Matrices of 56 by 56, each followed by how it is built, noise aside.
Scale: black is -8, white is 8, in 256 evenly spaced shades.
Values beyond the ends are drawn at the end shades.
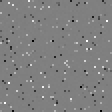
sparse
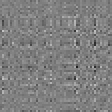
low rank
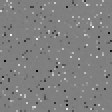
sparse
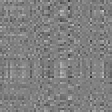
low rank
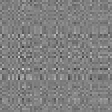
low rank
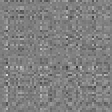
low rank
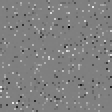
sparse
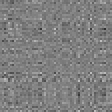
low rank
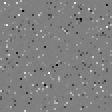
sparse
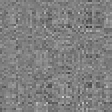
low rank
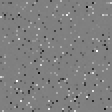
sparse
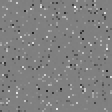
sparse
